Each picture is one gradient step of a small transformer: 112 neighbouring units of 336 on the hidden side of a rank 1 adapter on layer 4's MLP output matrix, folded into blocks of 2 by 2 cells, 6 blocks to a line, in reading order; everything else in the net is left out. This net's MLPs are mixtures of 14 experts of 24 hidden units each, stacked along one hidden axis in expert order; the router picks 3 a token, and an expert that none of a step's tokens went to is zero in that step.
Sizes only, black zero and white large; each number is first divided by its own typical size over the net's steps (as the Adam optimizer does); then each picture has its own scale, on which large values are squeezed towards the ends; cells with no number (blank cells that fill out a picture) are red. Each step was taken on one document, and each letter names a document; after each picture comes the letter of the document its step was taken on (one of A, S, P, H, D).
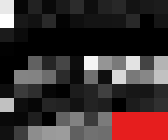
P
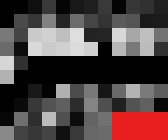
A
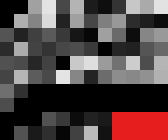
P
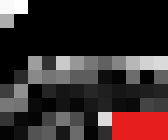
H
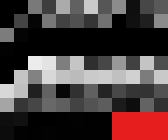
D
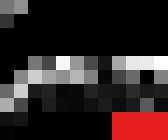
H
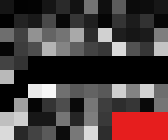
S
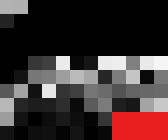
H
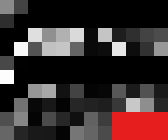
S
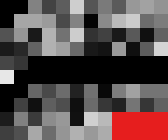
A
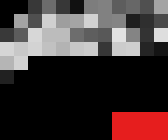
A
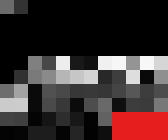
H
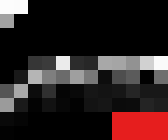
H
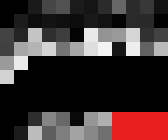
A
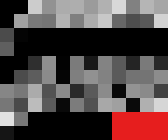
D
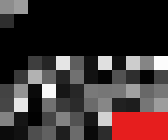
H
